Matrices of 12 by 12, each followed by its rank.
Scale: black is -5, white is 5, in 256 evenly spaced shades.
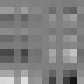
one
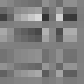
one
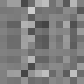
two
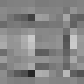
two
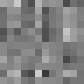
two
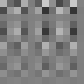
one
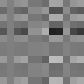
one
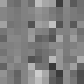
two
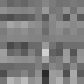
two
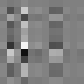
one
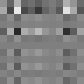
one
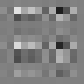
one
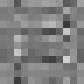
two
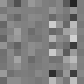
two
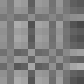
one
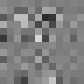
two
